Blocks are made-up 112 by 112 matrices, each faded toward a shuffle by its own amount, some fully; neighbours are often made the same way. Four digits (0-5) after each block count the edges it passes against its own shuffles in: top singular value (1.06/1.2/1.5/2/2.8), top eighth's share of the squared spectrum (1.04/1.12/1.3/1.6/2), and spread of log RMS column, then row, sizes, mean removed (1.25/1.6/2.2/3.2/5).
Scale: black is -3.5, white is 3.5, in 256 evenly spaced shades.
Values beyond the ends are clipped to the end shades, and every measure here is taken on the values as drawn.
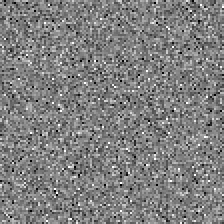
0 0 0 0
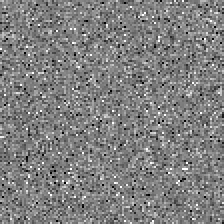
2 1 0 0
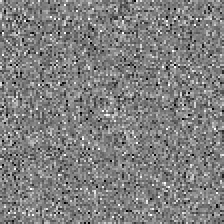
4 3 2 2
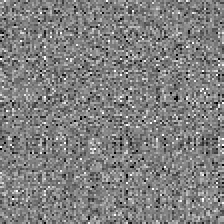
4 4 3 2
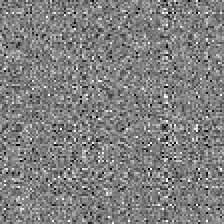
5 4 3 3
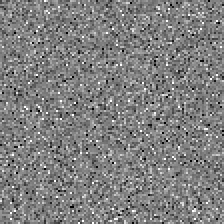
2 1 0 0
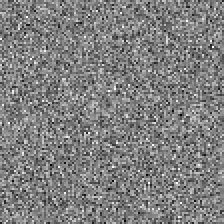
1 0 0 0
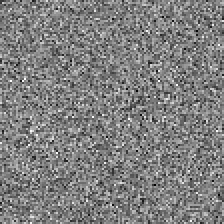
0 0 0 0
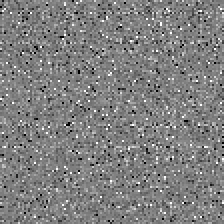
3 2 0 1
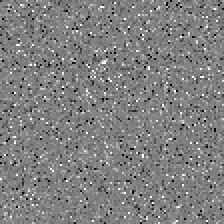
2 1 0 0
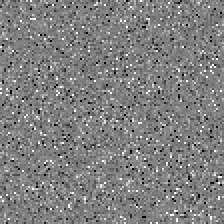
2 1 0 0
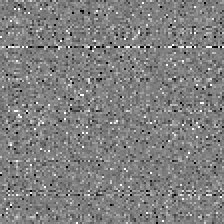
4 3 1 2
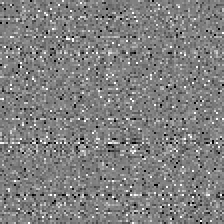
4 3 1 2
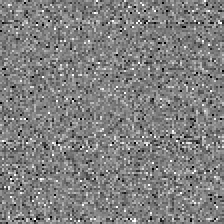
1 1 0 2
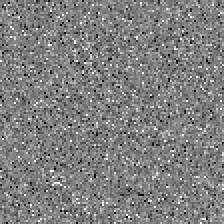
0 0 0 0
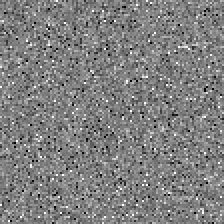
0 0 0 0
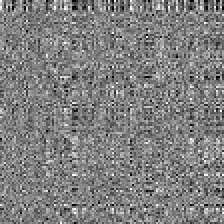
5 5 3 3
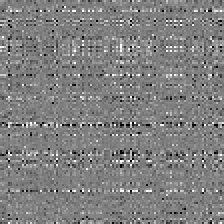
5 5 3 4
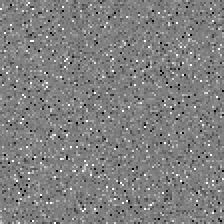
0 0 0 0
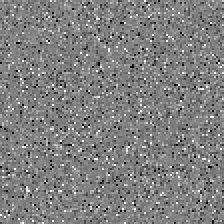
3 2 0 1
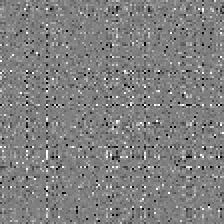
5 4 3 3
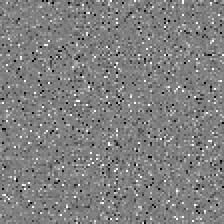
3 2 1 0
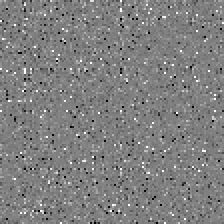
3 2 1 1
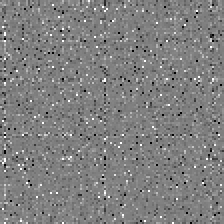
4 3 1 1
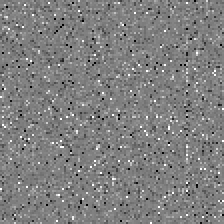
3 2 1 0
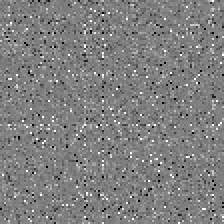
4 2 1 1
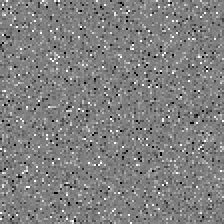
1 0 0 0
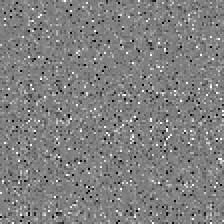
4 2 1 1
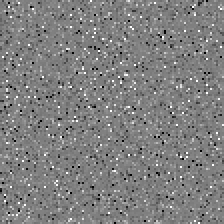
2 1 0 0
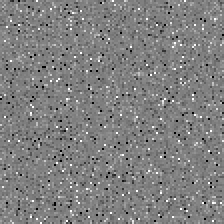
2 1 0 0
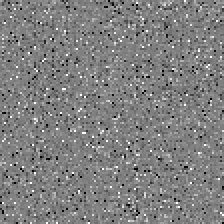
2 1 0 0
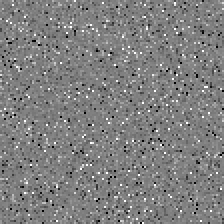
0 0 0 0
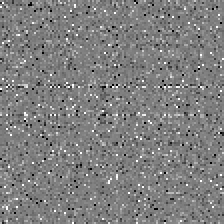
4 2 1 2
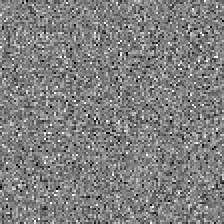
4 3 1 1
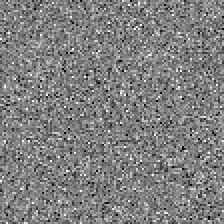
2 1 0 0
